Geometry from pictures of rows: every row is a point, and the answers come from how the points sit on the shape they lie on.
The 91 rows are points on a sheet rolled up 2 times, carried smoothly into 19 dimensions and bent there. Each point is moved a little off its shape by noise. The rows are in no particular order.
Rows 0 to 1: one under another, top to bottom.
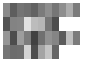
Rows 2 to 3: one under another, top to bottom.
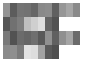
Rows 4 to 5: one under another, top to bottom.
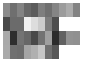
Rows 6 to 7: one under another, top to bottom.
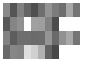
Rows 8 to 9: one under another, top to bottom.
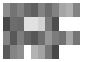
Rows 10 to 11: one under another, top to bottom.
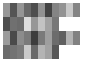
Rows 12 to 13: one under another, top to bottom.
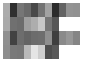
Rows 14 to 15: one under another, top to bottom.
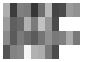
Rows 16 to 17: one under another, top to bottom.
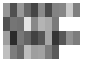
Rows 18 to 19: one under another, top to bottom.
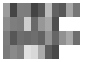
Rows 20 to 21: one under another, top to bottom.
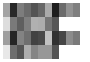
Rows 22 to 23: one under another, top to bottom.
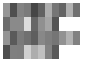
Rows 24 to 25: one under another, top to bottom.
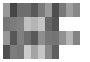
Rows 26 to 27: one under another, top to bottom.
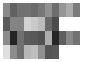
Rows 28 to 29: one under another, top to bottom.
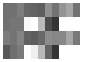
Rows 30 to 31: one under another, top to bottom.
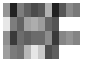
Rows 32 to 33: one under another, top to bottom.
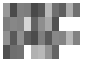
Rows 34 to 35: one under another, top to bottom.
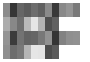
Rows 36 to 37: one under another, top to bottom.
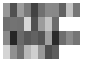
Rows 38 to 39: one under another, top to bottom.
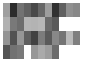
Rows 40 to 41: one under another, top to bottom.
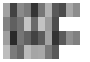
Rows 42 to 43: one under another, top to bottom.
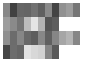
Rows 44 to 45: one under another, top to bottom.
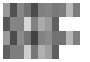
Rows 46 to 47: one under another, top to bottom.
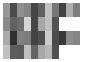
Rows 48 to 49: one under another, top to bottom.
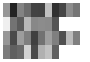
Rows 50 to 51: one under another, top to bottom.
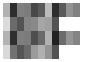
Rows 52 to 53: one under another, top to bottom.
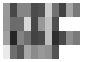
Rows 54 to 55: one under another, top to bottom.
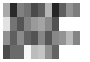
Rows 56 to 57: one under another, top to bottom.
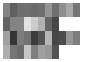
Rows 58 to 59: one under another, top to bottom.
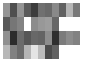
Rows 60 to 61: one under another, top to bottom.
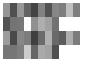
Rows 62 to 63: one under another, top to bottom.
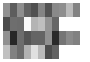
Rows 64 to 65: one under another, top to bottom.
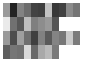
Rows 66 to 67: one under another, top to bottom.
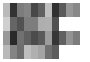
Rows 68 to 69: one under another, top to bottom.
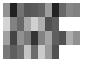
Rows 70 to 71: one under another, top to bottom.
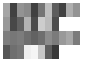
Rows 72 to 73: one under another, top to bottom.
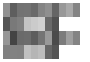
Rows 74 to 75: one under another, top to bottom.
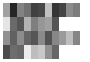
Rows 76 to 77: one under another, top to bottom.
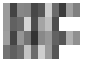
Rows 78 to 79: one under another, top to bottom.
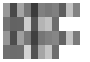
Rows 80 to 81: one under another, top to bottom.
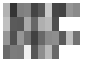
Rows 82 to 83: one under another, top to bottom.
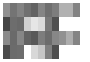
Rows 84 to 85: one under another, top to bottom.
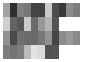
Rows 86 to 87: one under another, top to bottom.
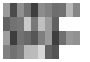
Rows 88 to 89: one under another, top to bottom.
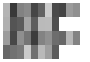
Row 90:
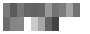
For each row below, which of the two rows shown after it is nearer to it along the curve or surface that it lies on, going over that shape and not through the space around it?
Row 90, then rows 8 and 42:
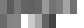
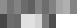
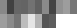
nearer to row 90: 42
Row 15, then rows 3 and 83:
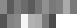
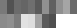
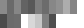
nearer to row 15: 3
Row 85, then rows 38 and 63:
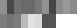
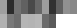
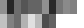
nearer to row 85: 63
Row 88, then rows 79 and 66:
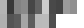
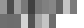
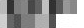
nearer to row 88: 66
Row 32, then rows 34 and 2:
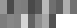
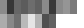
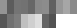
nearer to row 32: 2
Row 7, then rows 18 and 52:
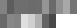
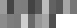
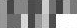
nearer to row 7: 18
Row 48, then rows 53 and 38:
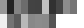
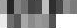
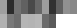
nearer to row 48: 53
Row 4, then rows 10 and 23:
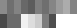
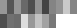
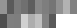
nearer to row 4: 10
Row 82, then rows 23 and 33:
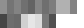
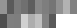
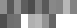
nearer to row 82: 33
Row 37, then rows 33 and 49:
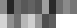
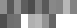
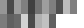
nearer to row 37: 49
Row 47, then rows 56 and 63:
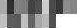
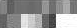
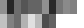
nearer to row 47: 63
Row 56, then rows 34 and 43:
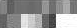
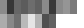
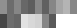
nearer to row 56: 34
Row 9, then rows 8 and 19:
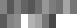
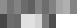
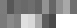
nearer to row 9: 19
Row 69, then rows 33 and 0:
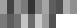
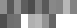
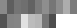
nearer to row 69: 0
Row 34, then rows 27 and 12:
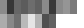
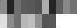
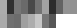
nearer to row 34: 27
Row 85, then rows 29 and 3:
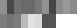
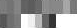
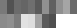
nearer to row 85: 3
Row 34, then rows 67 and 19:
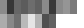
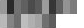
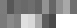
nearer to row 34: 19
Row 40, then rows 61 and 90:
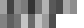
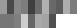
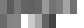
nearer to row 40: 61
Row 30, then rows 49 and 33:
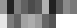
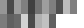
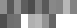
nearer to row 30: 49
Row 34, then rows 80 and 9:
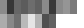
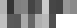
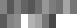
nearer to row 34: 9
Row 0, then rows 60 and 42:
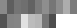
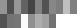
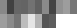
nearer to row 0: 42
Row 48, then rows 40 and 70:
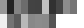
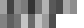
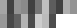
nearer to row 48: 70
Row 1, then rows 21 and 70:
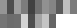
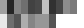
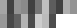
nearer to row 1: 70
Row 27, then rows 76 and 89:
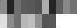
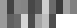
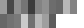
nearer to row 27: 76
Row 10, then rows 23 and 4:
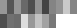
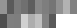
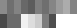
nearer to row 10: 4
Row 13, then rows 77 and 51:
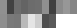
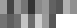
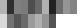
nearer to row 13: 51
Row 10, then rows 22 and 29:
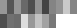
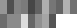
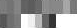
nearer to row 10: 29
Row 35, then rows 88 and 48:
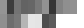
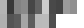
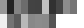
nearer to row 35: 48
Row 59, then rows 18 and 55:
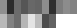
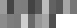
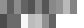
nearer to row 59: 18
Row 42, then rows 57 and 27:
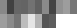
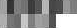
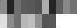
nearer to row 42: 27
